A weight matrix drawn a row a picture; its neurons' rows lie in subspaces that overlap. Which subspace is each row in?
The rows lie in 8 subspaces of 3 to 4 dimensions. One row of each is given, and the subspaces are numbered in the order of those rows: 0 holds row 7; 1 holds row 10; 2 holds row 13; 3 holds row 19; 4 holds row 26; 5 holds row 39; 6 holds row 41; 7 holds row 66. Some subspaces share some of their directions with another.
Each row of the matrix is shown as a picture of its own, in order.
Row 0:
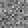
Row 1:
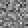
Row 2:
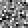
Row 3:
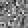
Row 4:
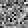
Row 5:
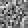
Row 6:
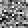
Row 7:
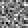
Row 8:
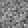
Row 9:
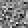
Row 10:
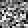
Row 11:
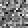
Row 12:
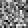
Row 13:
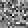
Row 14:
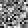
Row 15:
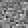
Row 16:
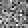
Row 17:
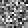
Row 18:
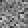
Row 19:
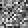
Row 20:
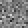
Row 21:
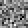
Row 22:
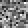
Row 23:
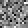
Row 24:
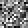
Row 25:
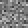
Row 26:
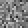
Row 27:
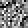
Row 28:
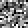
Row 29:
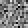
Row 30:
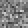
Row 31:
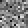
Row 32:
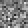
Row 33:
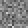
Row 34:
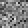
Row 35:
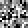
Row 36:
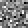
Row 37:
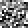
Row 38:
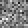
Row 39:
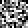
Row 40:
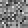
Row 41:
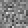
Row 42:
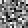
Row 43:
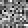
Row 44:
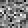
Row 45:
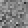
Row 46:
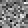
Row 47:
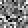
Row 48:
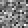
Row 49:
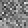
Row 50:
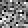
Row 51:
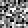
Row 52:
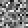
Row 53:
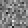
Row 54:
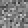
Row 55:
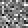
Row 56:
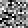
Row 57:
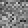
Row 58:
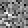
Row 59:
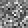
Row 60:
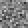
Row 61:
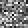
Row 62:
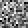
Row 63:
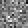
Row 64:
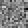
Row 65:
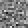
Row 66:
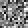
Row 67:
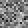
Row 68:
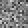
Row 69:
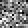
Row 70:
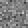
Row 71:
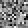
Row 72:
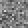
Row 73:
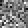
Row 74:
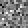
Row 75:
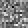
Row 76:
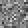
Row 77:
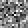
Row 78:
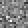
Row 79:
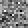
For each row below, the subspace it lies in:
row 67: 5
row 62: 1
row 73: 7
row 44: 1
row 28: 1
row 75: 4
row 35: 3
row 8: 1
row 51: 2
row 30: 4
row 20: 5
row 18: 7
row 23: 7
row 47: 5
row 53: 6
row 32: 3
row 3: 2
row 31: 7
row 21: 7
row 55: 0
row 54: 2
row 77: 1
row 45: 7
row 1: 0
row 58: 0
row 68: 4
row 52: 0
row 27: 2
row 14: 3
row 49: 1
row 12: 5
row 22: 5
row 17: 5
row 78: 5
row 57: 4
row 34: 4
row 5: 2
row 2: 3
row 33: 6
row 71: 2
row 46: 7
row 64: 7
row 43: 7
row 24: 3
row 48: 1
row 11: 0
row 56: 0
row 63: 5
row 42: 5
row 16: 4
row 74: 0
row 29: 7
